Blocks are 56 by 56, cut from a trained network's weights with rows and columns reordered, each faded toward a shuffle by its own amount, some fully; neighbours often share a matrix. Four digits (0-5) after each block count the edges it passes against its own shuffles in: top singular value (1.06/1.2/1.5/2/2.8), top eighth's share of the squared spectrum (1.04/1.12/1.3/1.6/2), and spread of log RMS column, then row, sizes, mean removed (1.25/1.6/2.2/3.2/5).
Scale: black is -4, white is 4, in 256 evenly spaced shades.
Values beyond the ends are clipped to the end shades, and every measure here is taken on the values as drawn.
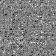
2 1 1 0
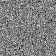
0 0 0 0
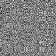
3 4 2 1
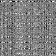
4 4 1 3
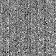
3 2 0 1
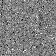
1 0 0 0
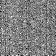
2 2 0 1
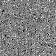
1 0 0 0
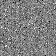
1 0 0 0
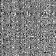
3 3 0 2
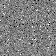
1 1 0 0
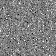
0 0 0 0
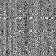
3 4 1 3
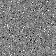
0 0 0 0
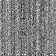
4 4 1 2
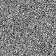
0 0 0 0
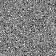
1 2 0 1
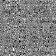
2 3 2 1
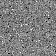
0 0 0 0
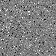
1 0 0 0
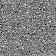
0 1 0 0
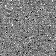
0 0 0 0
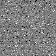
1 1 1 0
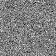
1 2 0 0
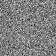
0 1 0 0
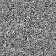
2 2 0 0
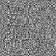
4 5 2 2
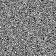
1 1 0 0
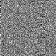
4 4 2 1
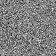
1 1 0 0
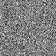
3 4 1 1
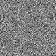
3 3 1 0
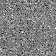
0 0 0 0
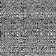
3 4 3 1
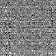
3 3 3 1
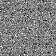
1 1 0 0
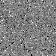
0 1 0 0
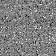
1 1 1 0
